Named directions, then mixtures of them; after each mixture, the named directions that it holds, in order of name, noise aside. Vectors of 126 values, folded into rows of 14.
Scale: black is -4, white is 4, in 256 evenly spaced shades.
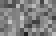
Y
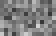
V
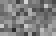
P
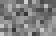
P, V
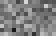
P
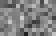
Y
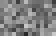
P, V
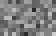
P, V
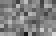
P, Y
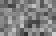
Y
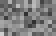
V, Y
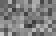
V, Y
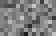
Y
